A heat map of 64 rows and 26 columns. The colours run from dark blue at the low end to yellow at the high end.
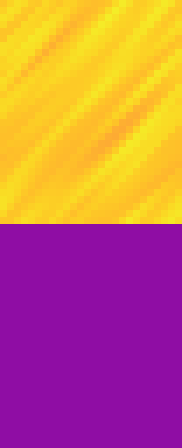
It is made of 2 by 1 panels. Panel 1,1: very high, slanting up to the right, faint in contrast. Panel 2,1: low, flat.
